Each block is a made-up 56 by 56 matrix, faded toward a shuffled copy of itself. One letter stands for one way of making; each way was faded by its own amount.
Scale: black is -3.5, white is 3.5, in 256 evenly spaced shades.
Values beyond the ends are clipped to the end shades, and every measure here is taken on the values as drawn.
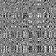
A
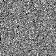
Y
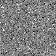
Y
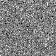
Y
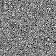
Y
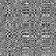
A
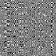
A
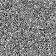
Y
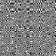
A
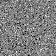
Y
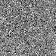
Y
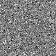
Y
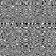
A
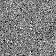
Y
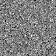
Y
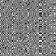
A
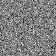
Y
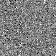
Y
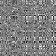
A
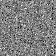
Y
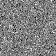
Y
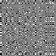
A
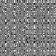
A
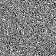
Y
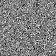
Y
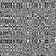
A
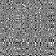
A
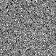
Y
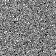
Y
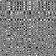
A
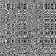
A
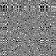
A
